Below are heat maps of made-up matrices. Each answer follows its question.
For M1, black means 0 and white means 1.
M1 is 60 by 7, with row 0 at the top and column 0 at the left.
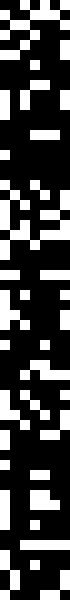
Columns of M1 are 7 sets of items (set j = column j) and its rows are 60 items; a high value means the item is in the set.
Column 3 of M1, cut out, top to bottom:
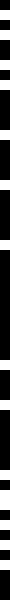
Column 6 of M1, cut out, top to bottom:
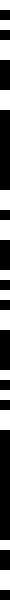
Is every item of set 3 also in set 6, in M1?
no
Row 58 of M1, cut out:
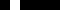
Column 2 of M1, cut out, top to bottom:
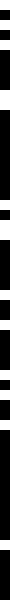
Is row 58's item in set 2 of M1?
no
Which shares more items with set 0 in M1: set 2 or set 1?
set 2
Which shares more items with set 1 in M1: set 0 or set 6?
set 6
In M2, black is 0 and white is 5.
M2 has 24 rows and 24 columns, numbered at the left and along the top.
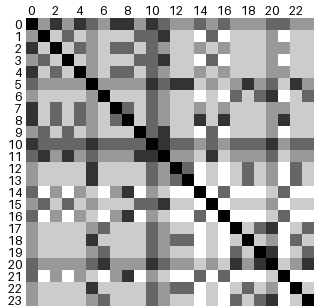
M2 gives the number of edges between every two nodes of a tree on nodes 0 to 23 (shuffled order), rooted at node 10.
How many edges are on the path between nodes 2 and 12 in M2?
4
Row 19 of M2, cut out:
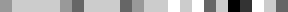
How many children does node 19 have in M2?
0
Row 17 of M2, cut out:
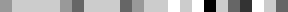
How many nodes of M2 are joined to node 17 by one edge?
1
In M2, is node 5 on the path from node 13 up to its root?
yes
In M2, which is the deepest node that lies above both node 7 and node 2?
0
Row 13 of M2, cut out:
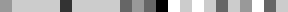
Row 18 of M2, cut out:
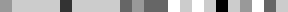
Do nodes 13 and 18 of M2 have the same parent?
yes
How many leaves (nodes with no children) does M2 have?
18
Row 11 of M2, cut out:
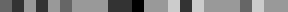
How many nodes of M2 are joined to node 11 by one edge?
5
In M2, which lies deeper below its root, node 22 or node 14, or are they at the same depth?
node 14
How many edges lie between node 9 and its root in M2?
2
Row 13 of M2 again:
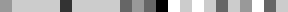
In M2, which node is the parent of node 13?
5
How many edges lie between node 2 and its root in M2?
2
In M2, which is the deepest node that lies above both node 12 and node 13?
5
